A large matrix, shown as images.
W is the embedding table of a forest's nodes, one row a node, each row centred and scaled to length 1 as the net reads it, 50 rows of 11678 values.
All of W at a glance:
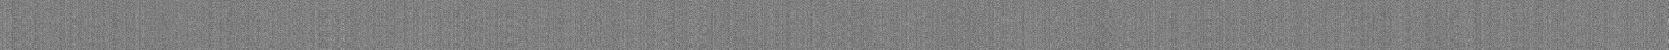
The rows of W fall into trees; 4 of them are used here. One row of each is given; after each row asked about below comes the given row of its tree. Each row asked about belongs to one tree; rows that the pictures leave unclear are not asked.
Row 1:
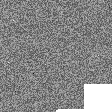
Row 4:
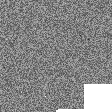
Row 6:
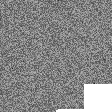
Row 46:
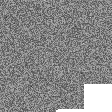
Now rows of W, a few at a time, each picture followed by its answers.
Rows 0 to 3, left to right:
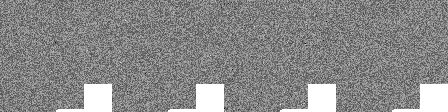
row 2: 46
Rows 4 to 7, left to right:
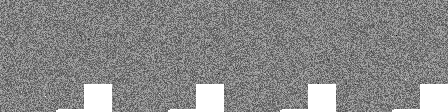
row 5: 46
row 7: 1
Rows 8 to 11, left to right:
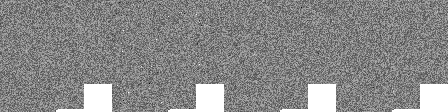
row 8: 6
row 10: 4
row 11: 46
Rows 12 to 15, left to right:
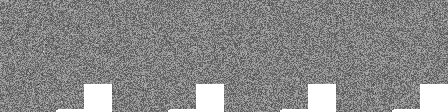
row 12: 4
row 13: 6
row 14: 4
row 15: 6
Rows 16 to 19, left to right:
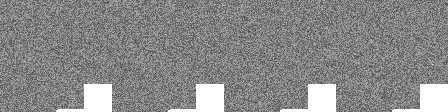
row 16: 4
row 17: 4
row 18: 1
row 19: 6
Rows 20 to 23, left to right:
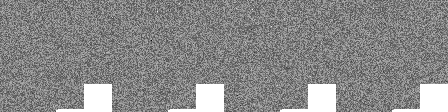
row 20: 6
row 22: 1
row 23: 6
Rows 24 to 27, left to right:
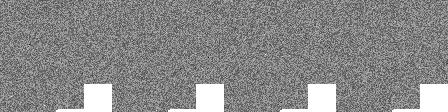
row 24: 6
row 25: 4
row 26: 4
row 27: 6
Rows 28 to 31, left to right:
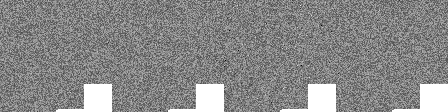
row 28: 1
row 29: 6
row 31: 6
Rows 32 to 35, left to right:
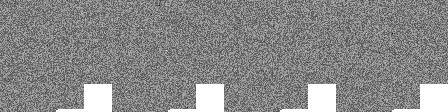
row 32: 46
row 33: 4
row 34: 46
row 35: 4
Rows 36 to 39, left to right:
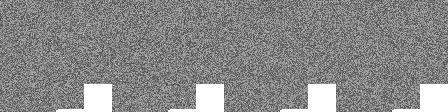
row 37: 46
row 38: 6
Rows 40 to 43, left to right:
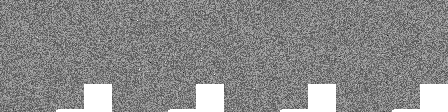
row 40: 6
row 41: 1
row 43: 4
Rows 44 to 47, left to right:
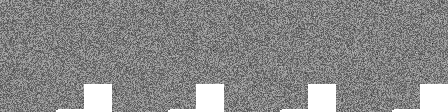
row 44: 4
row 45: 4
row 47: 4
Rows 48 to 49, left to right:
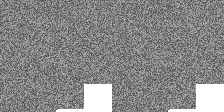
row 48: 6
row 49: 6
